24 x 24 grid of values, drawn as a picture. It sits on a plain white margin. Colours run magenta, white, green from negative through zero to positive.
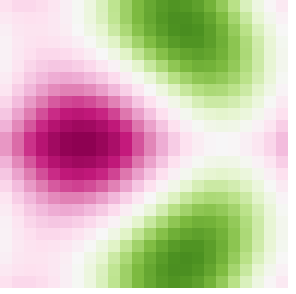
It is mirror symmetric from top to bottom. The middle left is the ninth with the lowest average. No lone cell stands out from its neighbours. No regular stripes run through it.
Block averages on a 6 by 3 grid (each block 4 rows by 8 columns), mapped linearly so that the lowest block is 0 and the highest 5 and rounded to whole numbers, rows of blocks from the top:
2 5 4 / 2 3 4 / 0 1 3 / 0 1 3 / 2 3 4 / 2 5 4
